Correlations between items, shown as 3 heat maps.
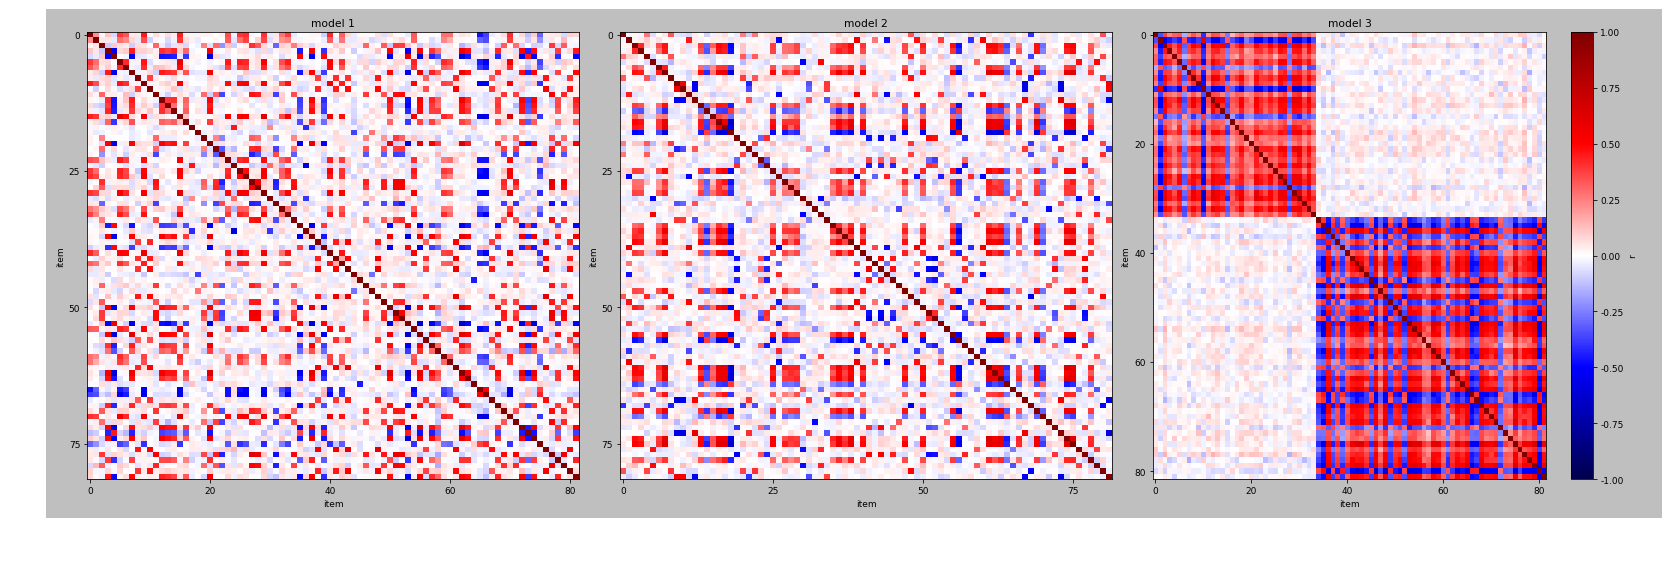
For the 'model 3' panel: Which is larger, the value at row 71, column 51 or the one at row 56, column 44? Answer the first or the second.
the first
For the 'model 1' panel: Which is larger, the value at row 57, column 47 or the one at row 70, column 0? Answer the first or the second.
the second
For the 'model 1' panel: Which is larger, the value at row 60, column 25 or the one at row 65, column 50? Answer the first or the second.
the first
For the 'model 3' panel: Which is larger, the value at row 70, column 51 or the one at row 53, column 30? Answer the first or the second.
the first
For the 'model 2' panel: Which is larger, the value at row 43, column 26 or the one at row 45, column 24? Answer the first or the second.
the first
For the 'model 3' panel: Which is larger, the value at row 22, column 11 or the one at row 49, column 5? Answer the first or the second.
the first
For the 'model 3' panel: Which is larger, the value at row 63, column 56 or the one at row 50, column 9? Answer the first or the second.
the first
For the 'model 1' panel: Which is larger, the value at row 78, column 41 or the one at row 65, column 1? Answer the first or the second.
the first
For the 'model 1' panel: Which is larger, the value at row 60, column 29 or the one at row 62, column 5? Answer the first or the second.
the first
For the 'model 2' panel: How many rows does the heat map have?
82
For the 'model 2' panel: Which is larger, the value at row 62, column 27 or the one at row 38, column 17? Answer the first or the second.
the second
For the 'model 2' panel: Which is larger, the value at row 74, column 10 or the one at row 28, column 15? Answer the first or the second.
the second
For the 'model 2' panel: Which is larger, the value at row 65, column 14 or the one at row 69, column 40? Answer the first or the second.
the second
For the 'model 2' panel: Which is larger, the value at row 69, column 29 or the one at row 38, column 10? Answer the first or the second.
the first
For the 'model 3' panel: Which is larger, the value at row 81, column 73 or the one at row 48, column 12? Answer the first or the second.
the first
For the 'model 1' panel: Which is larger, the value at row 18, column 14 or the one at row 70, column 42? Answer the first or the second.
the second
